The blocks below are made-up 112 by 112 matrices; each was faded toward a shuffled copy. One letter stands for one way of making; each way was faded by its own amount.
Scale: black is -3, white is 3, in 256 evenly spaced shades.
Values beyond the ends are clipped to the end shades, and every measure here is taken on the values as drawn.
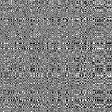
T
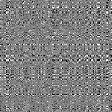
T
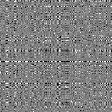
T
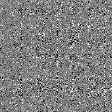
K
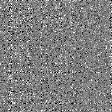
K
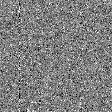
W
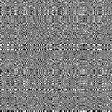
T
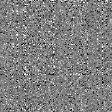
K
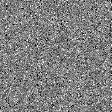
W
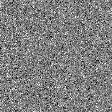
W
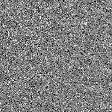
W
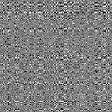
T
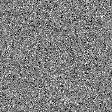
W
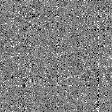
K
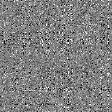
K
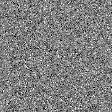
W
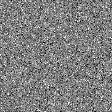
W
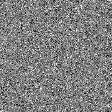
W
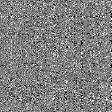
K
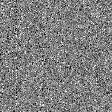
W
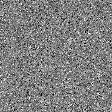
W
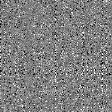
K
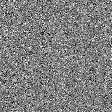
W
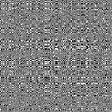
T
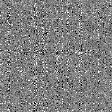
K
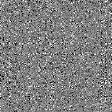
K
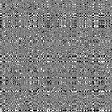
T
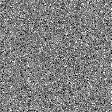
W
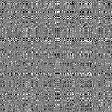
T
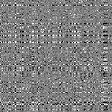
T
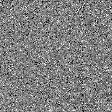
W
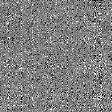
K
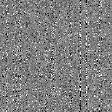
K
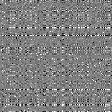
T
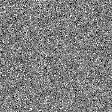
W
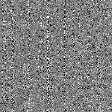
K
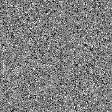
W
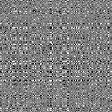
T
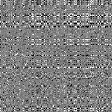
T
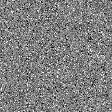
W
